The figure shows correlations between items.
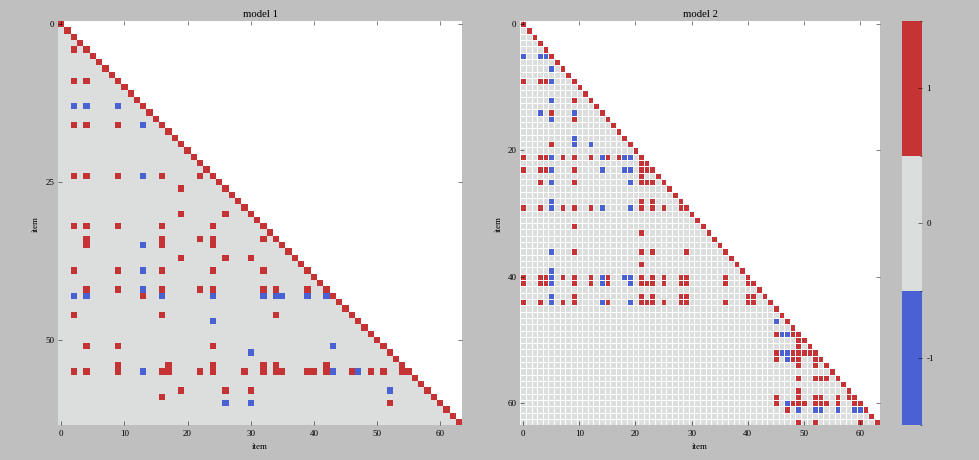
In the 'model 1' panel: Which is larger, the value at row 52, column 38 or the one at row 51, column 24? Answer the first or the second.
the second
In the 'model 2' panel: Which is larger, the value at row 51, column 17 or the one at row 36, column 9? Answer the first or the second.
the second
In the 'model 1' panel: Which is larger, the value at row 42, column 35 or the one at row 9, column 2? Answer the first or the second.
the second
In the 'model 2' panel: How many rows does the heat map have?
64
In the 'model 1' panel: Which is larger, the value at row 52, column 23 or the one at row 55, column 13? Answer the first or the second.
the first
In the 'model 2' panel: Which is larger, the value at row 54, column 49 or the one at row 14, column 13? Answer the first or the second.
the first
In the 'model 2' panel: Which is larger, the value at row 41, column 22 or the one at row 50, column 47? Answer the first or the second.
the first
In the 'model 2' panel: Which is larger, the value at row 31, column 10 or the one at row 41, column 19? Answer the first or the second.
the first
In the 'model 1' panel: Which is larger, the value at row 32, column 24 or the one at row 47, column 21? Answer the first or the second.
the first
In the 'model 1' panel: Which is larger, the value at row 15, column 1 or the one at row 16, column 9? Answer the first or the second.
the second
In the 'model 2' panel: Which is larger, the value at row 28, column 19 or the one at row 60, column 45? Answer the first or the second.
the second
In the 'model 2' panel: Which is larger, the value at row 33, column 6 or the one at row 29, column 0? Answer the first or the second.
the second
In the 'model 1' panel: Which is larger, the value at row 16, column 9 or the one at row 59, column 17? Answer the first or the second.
the first
